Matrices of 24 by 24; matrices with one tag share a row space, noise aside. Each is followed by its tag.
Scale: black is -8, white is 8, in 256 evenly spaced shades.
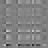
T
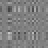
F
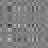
F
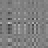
F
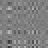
F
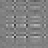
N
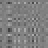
F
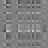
T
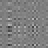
F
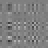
F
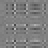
N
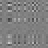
F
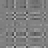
N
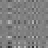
F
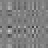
F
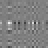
F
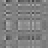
T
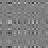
F
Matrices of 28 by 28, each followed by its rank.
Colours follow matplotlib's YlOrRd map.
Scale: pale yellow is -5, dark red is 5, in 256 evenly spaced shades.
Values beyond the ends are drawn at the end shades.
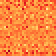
five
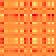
one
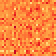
five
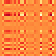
one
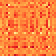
three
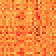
five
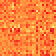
five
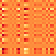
one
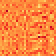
five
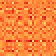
three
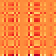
one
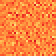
five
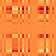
one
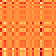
one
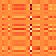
one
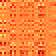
two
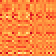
three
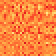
three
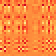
two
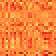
three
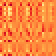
two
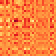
three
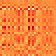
two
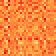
three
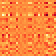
two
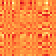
two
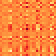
two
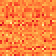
five
